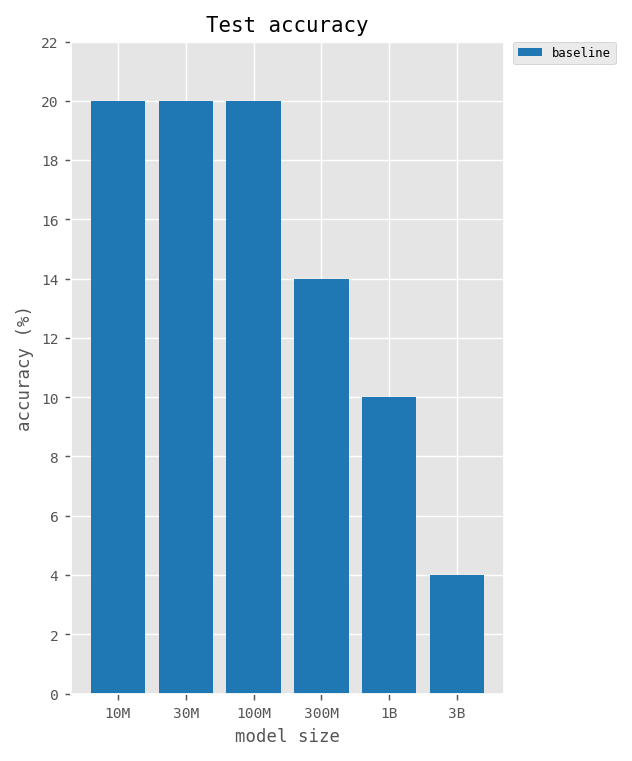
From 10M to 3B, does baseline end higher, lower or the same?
lower
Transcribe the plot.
Title: Test accuracy
x-axis: model size, ticks 10M 30M 100M 300M 1B 3B
y-axis: accuracy (%), ticks 0 2 4 6 8 10 12 14 16 18 20 22
Legend: baseline
Values:
baseline: 20 20 20 14 10 4
